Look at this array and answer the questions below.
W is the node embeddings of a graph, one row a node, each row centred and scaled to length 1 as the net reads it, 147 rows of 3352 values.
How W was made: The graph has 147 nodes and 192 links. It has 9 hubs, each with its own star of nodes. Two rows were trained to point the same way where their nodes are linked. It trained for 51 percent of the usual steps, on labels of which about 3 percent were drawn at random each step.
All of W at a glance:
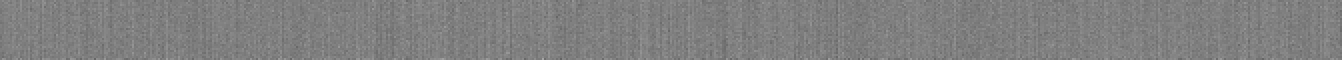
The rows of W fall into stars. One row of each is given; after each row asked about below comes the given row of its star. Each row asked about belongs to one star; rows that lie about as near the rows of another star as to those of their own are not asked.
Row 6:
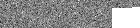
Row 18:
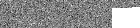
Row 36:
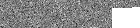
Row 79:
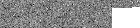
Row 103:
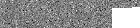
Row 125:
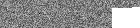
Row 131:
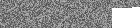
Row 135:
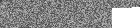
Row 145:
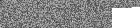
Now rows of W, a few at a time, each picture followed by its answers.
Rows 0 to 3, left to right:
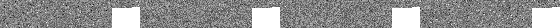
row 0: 79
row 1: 18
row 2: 79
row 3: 18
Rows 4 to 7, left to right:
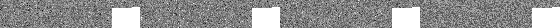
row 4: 145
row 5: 145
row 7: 135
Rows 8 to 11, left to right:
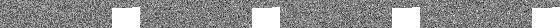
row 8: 103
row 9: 135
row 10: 79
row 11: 18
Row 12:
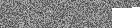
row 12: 131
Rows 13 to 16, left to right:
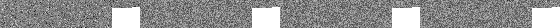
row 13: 79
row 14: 145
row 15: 36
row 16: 145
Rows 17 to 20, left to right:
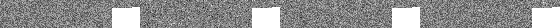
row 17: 6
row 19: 103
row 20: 135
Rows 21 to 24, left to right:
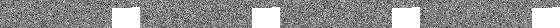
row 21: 18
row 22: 145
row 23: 135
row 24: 131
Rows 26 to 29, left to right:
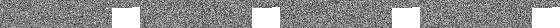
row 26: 125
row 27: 79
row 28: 18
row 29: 145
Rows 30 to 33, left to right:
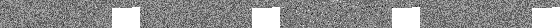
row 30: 79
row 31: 79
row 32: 6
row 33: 103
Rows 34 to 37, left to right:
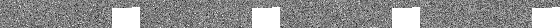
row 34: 103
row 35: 131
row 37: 125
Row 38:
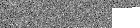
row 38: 79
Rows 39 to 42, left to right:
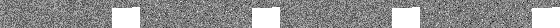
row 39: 125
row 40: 18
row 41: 18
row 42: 131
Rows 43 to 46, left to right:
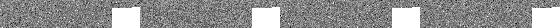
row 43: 145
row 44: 145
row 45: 79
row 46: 103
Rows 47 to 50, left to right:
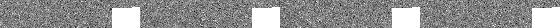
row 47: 135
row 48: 36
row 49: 131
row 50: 103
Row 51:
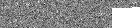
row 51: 18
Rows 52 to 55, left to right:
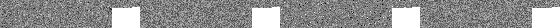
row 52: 135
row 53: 145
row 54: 125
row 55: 103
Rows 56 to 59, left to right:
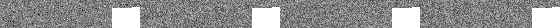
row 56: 36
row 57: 79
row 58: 6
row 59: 131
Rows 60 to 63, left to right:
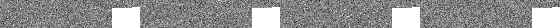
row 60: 6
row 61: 135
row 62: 103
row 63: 135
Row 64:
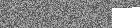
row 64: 131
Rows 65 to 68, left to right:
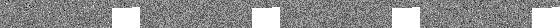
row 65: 103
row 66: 131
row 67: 79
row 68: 135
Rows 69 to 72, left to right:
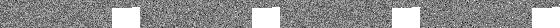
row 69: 131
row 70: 6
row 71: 145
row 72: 125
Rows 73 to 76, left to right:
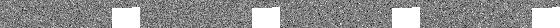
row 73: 36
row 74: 6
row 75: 36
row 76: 131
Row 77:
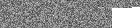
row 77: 131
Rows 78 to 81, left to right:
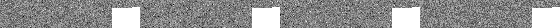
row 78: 131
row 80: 79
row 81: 79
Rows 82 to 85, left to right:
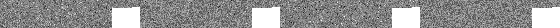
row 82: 135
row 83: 145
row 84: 36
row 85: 125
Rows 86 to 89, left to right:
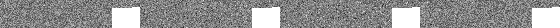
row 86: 135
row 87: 6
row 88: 6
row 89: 125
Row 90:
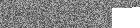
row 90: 135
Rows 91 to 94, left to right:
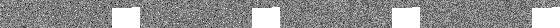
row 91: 145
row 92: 145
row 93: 36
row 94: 145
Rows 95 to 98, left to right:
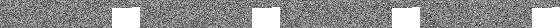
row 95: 18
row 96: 79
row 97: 36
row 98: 36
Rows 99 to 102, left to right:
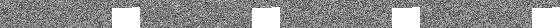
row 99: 6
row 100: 135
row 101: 125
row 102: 131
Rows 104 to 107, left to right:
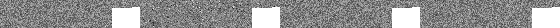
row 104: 18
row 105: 36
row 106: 131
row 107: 135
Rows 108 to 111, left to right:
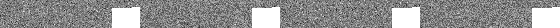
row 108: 103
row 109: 36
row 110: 6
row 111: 6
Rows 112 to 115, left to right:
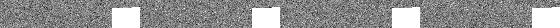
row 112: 135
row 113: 131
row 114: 6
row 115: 135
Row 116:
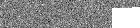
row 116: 135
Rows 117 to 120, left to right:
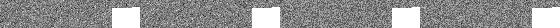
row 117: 6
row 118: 135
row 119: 145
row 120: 131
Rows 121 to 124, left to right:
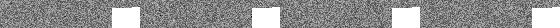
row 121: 135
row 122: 18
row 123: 18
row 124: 125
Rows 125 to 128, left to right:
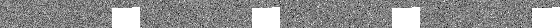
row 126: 36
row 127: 18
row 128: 131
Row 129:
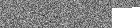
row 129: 36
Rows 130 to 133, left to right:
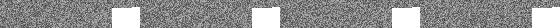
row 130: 131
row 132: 6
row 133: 135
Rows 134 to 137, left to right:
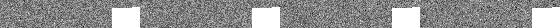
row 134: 125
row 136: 103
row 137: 6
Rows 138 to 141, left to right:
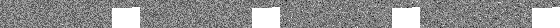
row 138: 18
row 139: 18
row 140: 79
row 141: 6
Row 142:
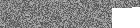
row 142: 36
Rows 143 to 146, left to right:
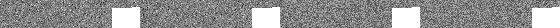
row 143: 18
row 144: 6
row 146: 145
